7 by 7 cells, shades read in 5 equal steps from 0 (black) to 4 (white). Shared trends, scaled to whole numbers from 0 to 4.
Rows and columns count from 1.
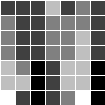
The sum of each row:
10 11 12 12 12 13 12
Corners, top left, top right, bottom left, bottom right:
1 1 4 0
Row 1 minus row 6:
-2 -2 1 2 -2 -1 1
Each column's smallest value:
1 1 0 1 1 2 0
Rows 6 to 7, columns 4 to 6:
1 3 3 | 1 2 4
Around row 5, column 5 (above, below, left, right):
2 3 1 3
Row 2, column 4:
2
